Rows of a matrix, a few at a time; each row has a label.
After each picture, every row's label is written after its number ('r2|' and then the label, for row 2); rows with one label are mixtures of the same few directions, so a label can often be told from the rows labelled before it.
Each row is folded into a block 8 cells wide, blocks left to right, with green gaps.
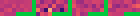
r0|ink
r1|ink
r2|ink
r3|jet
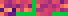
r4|ink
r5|jet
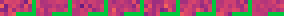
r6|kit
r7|ink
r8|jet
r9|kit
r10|kit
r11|kit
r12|kit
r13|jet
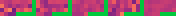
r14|ink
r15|ink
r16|kit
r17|kit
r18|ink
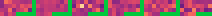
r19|ink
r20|kit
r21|jet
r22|ink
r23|jet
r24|ink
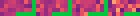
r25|jet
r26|kit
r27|kit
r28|ink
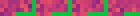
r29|kit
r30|kit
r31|kit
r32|ink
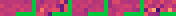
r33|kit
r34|kit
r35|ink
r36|ink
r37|ink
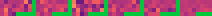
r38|kit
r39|ink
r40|ink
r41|kit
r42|ink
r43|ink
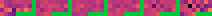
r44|ink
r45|ink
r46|jet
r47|jet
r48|jet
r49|jet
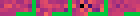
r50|jet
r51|ink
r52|jet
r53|jet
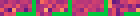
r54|ink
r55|ink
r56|ink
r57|ink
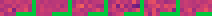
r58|ink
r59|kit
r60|jet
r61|jet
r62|ink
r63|ink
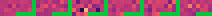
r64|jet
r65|jet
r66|ink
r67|kit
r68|kit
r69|jet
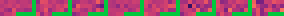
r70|ink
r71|ink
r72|jet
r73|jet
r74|jet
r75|jet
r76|ink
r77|ink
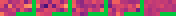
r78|jet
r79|jet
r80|ink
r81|ink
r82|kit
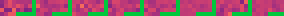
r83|ink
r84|ink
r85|jet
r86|ink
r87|ink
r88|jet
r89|kit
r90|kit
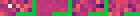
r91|jet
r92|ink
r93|jet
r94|kit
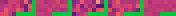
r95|kit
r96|jet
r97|jet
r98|ink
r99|ink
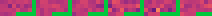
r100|jet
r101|ink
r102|jet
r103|ink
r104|ink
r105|jet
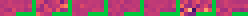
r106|ink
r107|jet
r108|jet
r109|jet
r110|ink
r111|ink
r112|ink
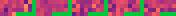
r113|kit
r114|ink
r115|kit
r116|kit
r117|ink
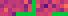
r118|kit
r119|jet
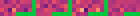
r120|ink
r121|jet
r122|ink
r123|ink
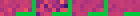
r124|ink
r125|jet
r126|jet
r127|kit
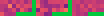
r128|jet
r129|ink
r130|jet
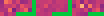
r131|ink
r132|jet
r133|jet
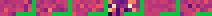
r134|kit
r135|ink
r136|jet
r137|kit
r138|jet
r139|jet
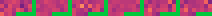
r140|kit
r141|kit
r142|jet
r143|kit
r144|kit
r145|kit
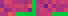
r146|ink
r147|jet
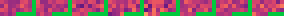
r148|kit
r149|ink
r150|jet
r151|kit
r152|kit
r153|ink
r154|jet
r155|jet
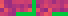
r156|ink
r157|ink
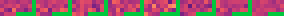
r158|ink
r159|ink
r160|kit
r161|ink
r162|jet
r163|jet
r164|ink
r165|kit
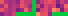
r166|kit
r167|kit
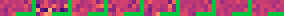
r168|kit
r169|ink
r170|jet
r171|kit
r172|kit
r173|kit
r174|ink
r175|kit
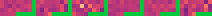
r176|jet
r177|kit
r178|jet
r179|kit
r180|jet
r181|kit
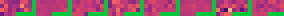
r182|kit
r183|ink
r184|kit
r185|ink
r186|kit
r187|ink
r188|ink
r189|jet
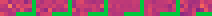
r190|jet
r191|ink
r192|ink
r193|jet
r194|kit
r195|kit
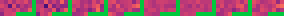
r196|jet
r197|jet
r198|kit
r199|jet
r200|ink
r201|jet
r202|kit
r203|jet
